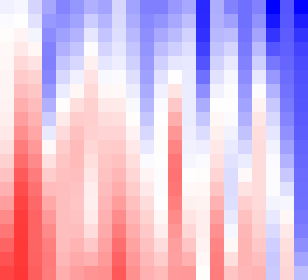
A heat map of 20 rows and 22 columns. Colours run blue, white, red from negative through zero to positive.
Average level on the scale: 50%. Slope: up to the bottom left. Mirror symmetry: none. Ninth with the highest average: bottom left. Grain: streaks running down.
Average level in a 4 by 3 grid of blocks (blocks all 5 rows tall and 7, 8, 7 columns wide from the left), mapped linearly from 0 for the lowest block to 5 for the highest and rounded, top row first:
2 1 0
3 2 1
4 3 2
5 4 3
